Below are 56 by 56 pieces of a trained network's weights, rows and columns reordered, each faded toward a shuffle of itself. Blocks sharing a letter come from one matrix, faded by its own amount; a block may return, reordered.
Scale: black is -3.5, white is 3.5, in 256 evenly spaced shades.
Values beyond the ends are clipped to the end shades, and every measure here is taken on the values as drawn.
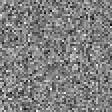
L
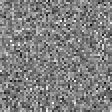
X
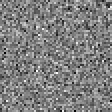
X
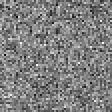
L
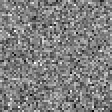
L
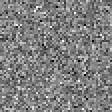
X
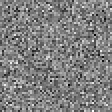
L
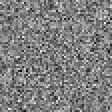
X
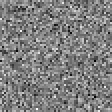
X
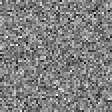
X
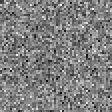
X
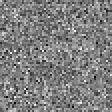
X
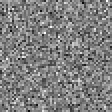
L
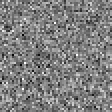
L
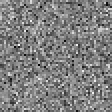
X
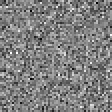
L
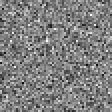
L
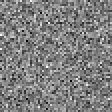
L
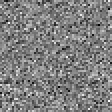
X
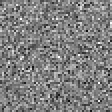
L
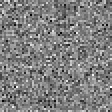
X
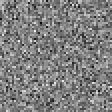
X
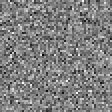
X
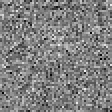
X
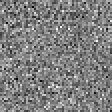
L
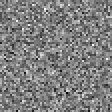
L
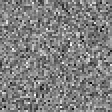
L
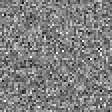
X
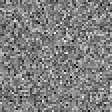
X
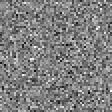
X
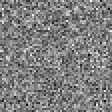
L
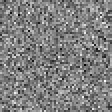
L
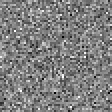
X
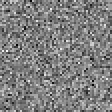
L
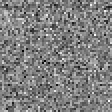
X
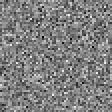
L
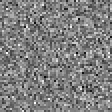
L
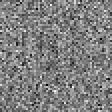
L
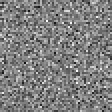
X
